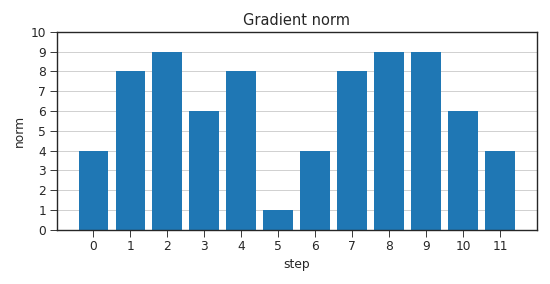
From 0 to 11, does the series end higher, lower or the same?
the same
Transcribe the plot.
Title: Gradient norm
x-axis: step, ticks 0 1 2 3 4 5 6 7 8 9 10 11
y-axis: norm, ticks 0 1 2 3 4 5 6 7 8 9 10
Values:
4 8 9 6 8 1 4 8 9 9 6 4
